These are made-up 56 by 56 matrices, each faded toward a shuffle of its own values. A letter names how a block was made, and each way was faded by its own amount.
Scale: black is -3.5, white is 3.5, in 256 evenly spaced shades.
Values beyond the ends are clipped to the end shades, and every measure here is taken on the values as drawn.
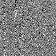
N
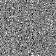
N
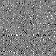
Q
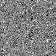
N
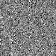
N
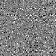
Q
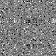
Q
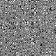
Q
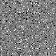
Q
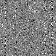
N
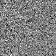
N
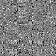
Q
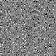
Q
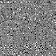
Q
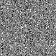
N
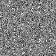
N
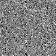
N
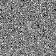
N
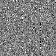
N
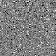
Q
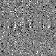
Q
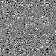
Q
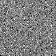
N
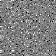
Q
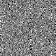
N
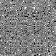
Q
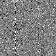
N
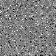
Q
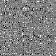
Q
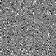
Q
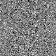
N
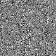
N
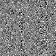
N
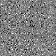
Q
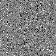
N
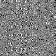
Q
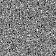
N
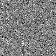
N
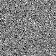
N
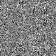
N
